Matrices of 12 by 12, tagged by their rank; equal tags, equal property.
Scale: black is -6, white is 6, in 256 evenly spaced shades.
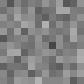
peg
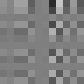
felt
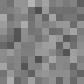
peg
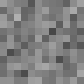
peg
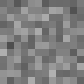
peg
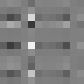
felt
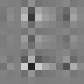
felt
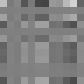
felt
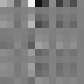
felt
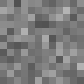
peg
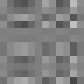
felt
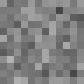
peg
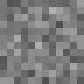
peg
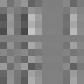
felt
